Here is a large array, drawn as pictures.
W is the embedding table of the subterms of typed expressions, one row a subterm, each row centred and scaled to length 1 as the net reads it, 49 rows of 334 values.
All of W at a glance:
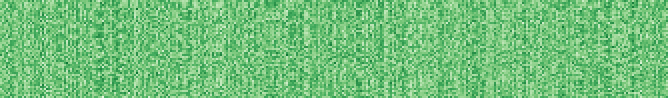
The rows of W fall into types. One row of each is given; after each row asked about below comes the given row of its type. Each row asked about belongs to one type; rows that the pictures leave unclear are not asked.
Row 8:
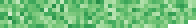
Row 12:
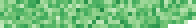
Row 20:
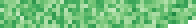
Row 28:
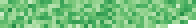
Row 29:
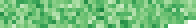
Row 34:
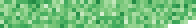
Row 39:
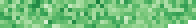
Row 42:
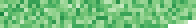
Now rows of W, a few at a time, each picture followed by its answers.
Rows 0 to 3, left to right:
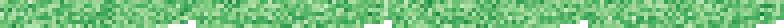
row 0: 28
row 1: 29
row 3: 29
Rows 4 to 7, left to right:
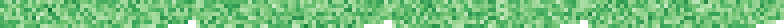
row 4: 20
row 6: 8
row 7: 42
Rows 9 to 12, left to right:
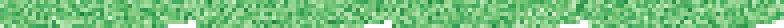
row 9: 8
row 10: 28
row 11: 34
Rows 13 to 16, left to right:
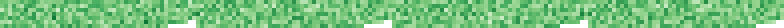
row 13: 12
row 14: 42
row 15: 20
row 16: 42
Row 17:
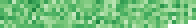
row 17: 8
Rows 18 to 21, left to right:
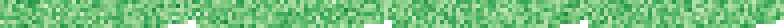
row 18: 12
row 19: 8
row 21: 20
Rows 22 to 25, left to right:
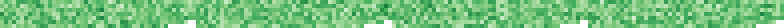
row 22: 29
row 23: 39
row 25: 29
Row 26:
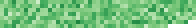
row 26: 28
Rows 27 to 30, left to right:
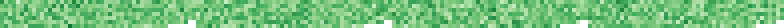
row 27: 8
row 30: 8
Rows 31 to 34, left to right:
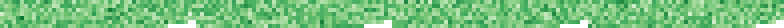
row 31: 34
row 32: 42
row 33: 20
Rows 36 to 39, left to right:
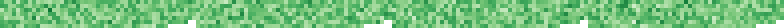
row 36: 20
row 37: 12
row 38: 20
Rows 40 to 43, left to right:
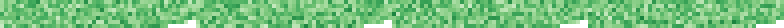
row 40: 12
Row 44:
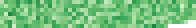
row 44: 34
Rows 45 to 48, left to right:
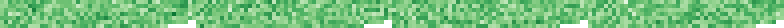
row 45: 28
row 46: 42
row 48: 28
